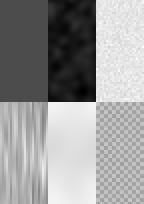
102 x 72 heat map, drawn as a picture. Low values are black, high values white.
It is made of 2 by 3 panels. Panel 1,1: low, flat. Panel 1,2: very low, blotchy, faint in contrast. Panel 1,3: very high, fine-grained, faint in contrast. Panel 2,1: high, streaked downward. Panel 2,2: very high, smooth, faint in contrast. Panel 2,3: high, checkered.
